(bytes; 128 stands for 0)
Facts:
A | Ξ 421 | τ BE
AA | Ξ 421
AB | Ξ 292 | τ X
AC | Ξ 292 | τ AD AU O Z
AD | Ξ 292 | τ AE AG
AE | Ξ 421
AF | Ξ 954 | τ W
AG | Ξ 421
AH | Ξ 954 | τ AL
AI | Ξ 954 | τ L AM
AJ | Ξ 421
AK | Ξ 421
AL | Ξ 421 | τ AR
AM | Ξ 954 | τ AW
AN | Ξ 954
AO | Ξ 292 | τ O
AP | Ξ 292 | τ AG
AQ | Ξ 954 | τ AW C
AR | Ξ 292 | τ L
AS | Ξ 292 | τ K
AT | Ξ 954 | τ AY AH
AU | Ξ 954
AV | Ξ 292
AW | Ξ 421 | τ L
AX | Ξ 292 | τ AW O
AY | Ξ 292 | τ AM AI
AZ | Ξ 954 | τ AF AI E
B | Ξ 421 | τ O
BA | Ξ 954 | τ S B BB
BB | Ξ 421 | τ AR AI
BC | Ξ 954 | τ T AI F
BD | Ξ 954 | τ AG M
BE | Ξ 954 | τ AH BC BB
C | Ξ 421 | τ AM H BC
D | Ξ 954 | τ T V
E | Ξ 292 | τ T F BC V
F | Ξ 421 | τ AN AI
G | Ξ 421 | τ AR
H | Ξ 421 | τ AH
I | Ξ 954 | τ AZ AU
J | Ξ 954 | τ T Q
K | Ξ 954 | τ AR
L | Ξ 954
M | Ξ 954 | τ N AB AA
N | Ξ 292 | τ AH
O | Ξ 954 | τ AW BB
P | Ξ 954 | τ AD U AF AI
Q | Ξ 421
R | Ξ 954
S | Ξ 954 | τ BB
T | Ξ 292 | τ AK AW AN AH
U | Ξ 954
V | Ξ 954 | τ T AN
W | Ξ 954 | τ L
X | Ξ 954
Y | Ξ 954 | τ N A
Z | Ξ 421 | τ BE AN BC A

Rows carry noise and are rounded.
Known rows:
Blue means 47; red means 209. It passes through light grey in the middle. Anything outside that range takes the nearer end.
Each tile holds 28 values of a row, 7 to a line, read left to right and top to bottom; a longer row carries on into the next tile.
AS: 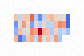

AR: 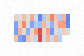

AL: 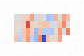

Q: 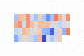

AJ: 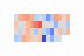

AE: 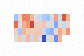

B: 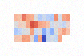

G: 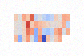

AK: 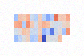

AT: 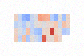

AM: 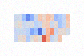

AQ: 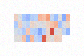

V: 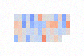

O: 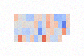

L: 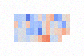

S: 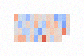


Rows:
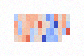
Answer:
AA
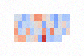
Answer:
M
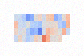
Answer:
AI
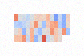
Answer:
BA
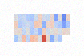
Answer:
R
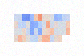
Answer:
AH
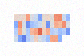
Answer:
E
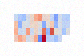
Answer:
BD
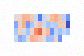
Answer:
AV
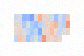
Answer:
BC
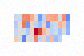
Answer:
AD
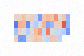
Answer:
AY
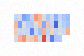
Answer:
X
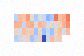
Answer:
F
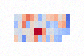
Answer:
AP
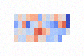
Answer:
AB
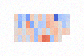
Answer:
K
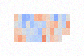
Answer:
BE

